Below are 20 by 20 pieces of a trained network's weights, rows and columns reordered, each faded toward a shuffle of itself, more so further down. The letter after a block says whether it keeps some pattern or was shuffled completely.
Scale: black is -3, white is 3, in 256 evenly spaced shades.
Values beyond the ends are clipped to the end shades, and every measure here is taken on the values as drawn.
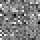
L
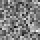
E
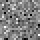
E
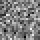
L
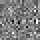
L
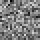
E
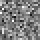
E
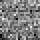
L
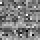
L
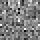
L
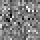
L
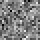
E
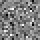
L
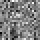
L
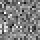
L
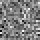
L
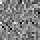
L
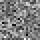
E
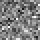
E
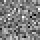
E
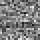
L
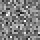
E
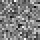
E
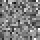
E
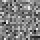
E
